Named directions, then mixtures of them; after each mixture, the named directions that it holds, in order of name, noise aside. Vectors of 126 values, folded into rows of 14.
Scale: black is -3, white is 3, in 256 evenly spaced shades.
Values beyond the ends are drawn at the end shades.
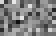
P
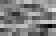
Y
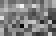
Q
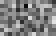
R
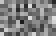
R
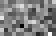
Q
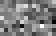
Q, R, Y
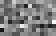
P, R, Y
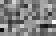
P, R, Y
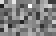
P, R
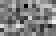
R, Y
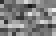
P, Q, Y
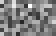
P, Q, R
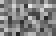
P, Q, R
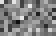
P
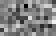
R, Y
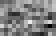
Q, Y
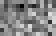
Q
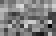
Q, Y
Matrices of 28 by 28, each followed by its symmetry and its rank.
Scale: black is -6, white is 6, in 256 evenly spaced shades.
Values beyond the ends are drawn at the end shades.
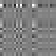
neither, rank one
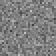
antisymmetric, full rank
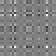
symmetric, rank one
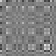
symmetric, rank two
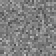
neither, full rank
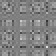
symmetric, rank two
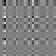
neither, rank one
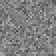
antisymmetric, full rank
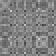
symmetric, rank three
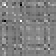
symmetric, rank three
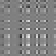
neither, rank one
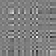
symmetric, rank two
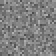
antisymmetric, full rank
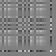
symmetric, rank one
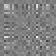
symmetric, rank three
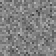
neither, full rank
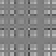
symmetric, rank one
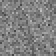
neither, full rank
